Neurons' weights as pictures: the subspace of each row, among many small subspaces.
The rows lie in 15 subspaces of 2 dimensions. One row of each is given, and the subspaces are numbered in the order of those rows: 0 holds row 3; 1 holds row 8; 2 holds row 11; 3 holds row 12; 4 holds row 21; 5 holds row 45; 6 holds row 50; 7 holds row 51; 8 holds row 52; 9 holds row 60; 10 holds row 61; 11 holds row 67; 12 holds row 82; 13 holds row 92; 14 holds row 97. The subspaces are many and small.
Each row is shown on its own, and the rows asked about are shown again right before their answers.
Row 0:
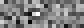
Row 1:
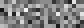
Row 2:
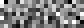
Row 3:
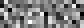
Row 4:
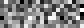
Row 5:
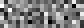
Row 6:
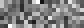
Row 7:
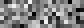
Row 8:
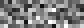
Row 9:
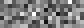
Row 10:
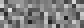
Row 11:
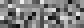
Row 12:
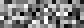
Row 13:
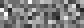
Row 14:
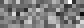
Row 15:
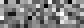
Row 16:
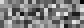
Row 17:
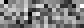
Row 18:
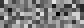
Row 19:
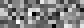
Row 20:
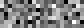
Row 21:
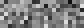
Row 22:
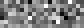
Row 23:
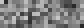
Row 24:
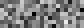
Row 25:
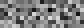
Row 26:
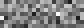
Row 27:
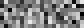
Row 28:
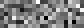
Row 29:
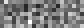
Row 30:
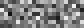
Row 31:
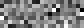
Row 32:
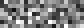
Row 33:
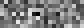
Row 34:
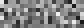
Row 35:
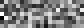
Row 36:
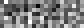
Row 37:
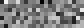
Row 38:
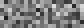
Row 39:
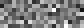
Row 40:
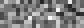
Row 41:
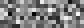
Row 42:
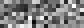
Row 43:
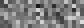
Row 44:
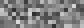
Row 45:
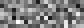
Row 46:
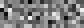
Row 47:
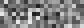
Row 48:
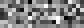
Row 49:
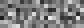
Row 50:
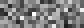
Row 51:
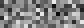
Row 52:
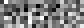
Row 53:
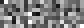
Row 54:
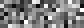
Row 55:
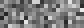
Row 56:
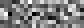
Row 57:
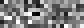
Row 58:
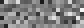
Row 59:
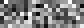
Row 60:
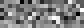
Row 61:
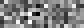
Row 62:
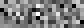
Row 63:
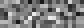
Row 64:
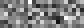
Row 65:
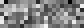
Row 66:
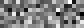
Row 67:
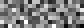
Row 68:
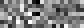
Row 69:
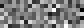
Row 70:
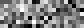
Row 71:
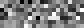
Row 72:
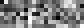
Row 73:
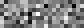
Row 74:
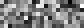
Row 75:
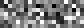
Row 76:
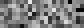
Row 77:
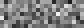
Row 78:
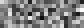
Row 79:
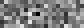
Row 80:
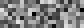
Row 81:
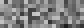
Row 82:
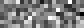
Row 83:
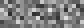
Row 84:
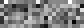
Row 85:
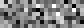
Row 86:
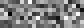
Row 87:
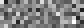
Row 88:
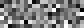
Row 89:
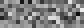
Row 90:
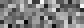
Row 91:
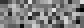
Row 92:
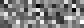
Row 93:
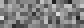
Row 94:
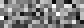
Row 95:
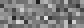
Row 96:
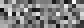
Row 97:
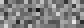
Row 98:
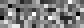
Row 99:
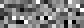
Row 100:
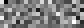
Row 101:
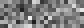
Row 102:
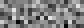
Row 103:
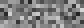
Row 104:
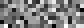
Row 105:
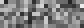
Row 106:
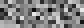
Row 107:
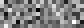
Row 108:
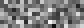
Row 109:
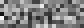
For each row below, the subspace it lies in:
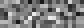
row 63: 12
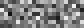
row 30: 9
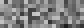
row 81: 11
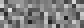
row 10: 0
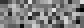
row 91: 3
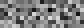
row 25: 2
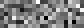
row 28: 5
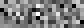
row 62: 2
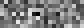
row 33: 6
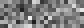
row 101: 8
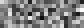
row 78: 3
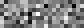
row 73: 10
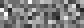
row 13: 0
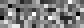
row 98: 2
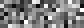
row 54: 4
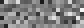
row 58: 14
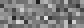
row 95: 5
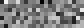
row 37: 14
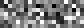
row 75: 13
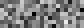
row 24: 6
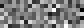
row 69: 1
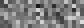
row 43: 13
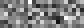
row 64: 13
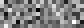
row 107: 14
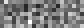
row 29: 8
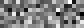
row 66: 12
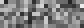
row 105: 11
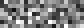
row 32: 4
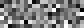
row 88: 1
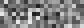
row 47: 6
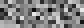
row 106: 2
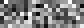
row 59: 4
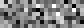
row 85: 13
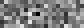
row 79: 10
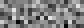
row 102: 5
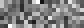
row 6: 10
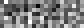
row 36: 8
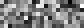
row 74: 11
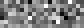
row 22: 13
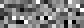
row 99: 5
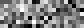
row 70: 8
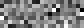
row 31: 1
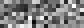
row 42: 8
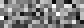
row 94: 7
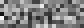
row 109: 1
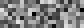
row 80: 6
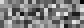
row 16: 3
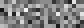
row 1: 12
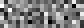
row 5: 0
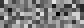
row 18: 7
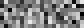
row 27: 0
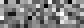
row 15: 13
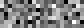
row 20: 14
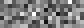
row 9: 3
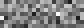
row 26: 7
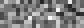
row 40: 12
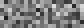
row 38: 7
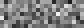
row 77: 7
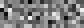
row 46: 0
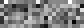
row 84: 5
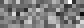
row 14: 12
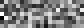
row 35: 1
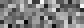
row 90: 11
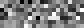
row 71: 0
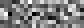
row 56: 12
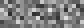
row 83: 2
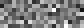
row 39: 1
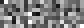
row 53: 8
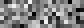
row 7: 3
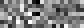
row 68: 10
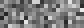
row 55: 4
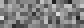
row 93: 7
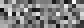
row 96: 12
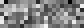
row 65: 5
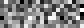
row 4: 0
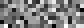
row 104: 11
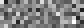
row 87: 14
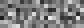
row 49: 2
